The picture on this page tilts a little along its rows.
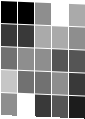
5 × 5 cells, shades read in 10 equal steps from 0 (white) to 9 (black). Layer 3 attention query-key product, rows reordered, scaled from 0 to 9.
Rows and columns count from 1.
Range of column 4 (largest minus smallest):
6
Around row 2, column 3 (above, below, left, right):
4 4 7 3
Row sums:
25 24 25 23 25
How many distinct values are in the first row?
4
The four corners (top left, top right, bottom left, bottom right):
9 3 4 8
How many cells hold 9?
2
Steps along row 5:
down up down up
